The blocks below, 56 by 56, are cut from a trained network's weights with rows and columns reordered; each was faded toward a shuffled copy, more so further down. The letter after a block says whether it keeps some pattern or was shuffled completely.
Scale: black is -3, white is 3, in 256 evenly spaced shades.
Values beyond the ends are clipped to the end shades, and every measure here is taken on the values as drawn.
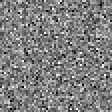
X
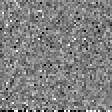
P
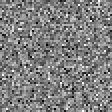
X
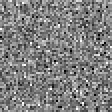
X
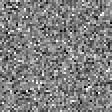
X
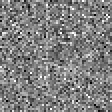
P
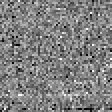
P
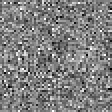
P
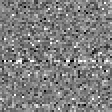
P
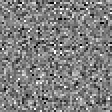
P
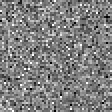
X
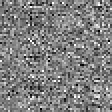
P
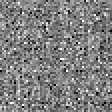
P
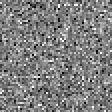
X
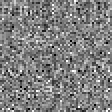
P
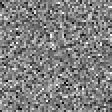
X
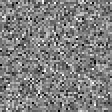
P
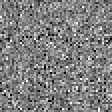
P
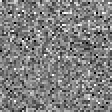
P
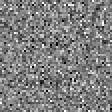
P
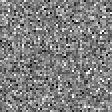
X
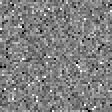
X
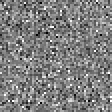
P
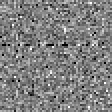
P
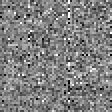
P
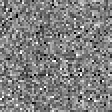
P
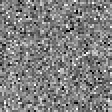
X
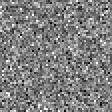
X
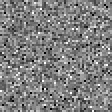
X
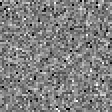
X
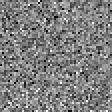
X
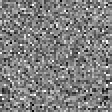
P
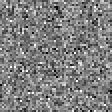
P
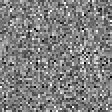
P
